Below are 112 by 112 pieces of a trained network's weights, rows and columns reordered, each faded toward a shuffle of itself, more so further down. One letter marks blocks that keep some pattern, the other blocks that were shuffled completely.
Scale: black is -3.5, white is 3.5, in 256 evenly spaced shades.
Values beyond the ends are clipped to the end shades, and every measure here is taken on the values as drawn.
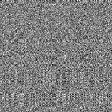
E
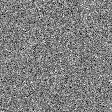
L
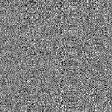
E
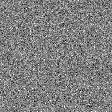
E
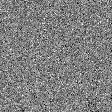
L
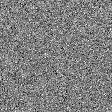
L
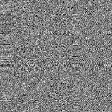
E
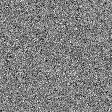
L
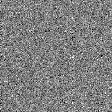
E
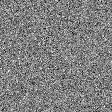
L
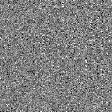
E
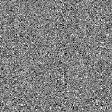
E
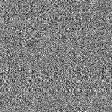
E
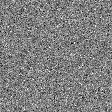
L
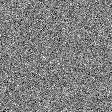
L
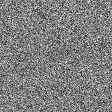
L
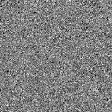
E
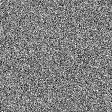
L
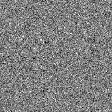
E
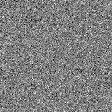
E
